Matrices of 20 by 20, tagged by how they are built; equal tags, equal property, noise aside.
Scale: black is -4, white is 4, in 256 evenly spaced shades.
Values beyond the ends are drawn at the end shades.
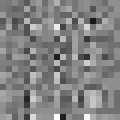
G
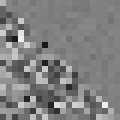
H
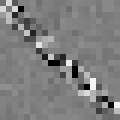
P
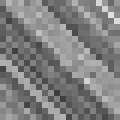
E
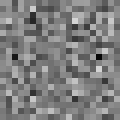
G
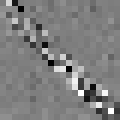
P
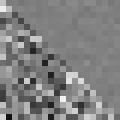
H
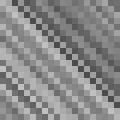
E
